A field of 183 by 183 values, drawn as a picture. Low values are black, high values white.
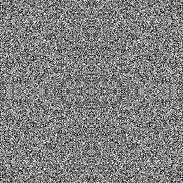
The values follow a bell shape. Its left and right halves mirror each other, and so do its top and bottom. Fine speckle covers the field. No row or column stands out. No seam splits the table.
